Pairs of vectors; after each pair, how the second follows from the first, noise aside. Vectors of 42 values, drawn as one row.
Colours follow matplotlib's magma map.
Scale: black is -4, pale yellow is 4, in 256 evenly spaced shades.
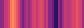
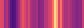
negated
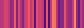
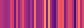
negated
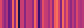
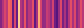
negated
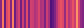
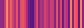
reversed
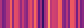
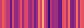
negated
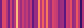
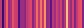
reversed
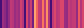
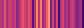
reversed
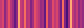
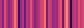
negated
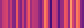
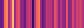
reversed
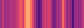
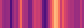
reversed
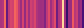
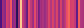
reversed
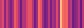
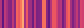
reversed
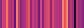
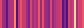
negated
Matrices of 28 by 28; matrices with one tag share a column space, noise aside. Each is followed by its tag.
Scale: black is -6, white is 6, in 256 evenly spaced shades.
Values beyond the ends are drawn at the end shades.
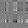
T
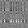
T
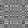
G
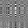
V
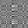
G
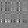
T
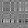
T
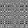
G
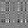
T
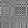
V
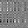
T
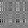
T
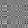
G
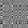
G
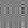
V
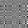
G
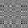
G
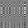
V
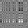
T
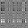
T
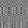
V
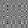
G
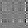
T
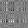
T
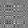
G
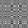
G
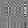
V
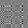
G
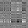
T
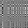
V
